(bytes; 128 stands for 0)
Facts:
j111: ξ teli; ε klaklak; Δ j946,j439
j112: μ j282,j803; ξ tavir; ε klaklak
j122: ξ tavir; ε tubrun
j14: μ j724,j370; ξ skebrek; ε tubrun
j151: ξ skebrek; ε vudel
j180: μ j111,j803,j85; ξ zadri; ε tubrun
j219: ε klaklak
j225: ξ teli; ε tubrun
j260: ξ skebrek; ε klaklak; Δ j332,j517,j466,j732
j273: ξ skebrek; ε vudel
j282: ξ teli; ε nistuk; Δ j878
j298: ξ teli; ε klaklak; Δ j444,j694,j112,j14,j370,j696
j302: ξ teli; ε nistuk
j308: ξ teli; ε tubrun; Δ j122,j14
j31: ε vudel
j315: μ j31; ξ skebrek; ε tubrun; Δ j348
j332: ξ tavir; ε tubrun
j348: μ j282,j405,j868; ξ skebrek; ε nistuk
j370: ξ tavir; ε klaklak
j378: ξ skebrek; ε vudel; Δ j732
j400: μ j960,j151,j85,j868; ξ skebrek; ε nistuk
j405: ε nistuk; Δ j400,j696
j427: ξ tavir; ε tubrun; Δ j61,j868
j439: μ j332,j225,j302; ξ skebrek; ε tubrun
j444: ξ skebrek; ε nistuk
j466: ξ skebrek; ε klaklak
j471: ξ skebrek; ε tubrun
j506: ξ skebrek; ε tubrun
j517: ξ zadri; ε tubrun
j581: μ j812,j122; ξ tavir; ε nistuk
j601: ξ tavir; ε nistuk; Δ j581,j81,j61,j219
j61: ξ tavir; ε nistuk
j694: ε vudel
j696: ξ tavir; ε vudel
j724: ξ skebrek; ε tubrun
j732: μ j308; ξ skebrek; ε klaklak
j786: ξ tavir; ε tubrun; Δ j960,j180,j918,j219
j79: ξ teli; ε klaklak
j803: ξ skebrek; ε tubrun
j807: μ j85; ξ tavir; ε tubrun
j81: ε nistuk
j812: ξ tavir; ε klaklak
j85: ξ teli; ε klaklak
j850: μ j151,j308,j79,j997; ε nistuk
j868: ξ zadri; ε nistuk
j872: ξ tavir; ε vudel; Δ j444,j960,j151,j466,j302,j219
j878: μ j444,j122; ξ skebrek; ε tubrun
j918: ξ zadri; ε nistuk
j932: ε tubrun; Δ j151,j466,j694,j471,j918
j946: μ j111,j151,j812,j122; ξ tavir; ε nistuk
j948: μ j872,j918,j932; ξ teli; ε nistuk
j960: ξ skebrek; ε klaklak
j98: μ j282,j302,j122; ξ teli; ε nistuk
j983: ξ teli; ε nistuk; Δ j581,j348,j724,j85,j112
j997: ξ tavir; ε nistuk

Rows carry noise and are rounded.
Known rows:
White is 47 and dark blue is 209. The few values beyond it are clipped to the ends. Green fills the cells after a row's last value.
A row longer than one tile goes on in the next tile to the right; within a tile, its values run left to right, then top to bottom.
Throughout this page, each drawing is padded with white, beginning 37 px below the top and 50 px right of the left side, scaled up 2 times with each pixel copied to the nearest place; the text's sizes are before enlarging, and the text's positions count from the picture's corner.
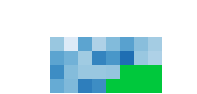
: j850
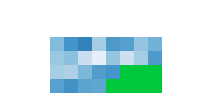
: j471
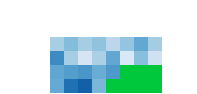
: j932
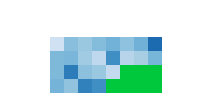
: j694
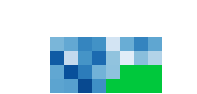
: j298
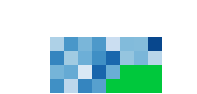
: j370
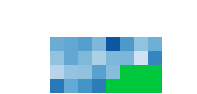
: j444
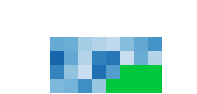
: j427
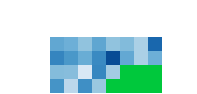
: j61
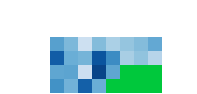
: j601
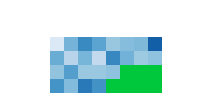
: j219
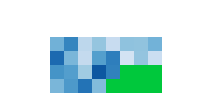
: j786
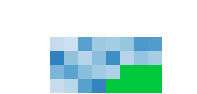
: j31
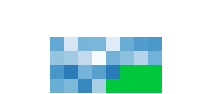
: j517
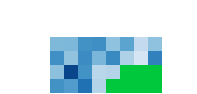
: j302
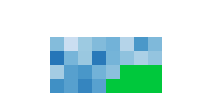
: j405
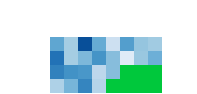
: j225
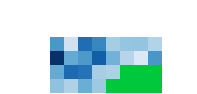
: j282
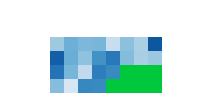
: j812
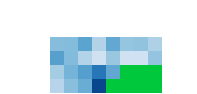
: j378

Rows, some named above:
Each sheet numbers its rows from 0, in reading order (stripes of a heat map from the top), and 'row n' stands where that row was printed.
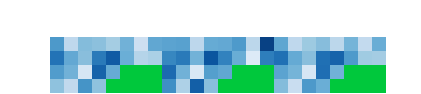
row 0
j997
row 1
j581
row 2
j997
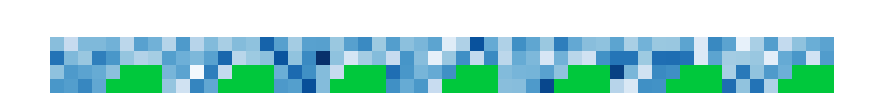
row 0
j405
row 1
j696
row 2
j983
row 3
j180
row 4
j151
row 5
j946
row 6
j918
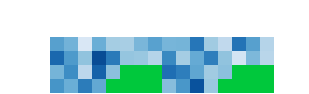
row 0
j601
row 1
j308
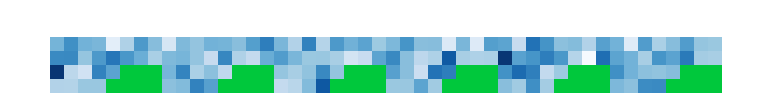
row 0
j807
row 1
j694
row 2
j273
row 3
j332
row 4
j98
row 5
j850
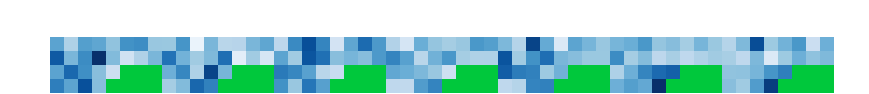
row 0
j983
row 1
j872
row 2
j85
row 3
j31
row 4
j111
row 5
j260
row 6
j732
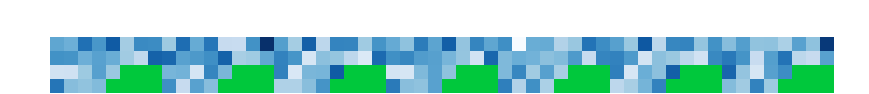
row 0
j348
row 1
j112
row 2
j878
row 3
j348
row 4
j868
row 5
j878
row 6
j122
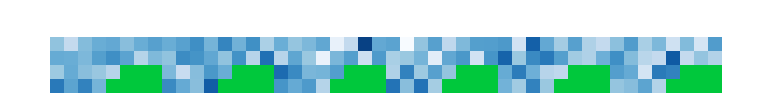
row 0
j81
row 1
j400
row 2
j180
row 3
j918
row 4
j948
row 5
j332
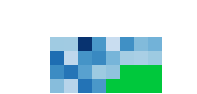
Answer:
j79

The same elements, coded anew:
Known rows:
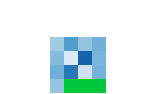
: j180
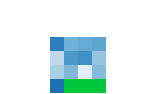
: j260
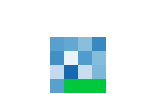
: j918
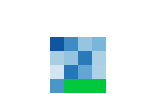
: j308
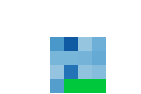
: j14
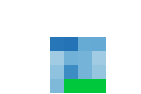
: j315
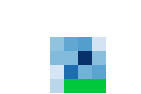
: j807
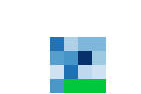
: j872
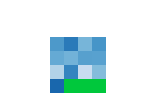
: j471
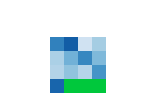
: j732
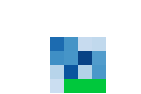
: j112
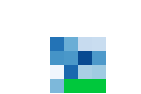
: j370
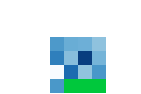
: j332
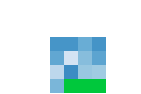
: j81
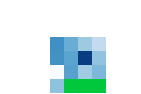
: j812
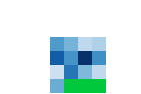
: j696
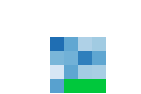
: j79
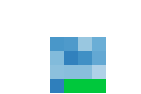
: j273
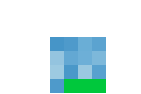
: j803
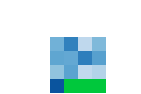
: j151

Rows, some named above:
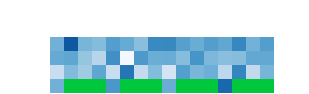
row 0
j878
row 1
j918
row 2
j225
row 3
j471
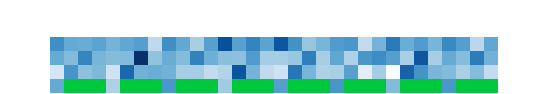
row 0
j225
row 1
j807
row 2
j31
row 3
j983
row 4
j308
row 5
j219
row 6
j997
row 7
j31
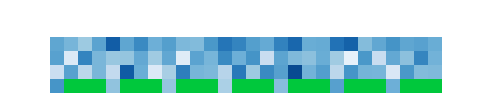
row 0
j517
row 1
j983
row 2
j868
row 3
j98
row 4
j348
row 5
j850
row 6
j225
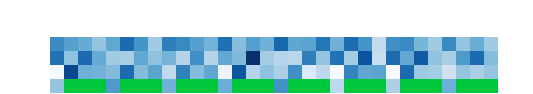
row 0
j61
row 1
j400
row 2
j948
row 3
j786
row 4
j932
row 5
j946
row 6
j122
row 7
j111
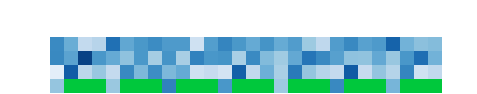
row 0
j370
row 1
j282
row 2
j694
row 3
j302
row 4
j85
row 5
j444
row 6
j298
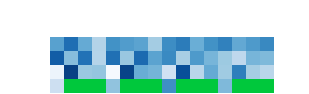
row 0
j581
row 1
j61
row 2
j302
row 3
j405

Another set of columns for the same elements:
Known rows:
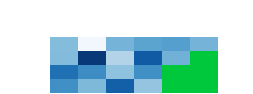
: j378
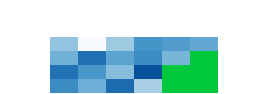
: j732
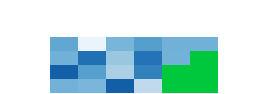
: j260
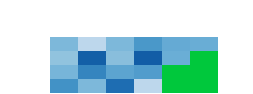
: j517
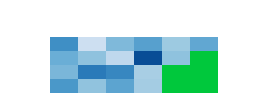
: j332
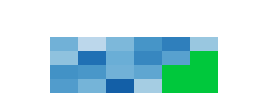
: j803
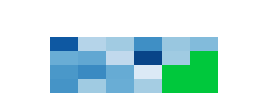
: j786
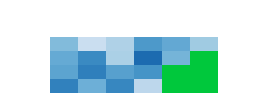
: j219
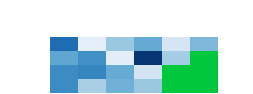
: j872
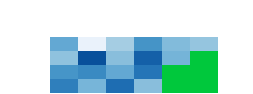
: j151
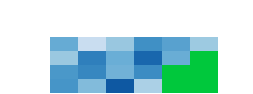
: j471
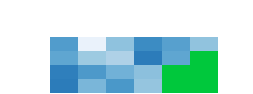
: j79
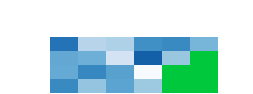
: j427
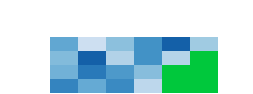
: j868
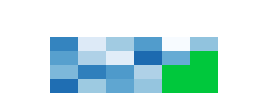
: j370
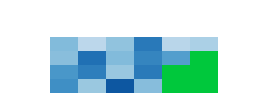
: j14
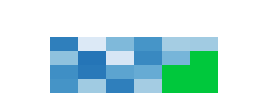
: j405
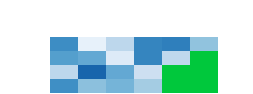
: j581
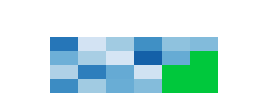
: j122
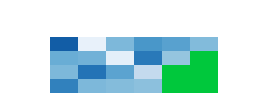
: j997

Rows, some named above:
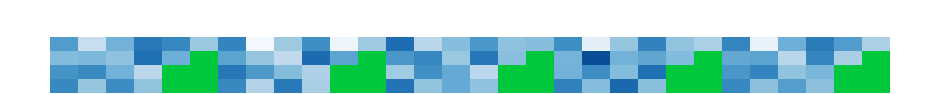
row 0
j225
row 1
j298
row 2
j807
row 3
j400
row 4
j948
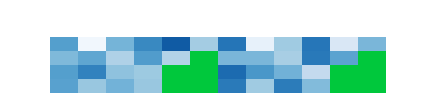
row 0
j98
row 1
j308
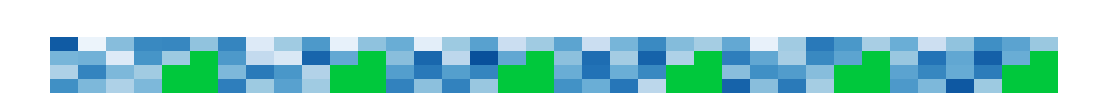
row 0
j946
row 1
j370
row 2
j694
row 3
j918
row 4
j85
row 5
j471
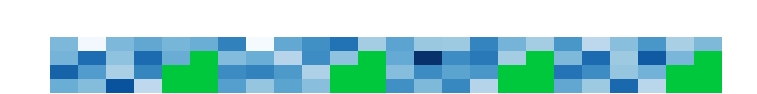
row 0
j260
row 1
j282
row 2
j180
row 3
j932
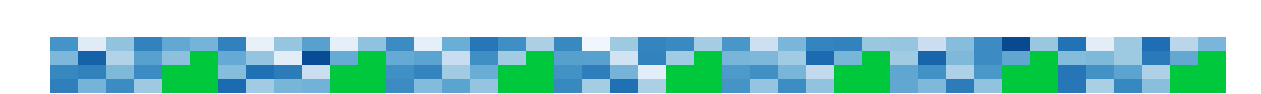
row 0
j850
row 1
j696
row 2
j948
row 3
j983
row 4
j225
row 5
j878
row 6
j308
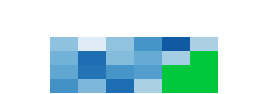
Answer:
j348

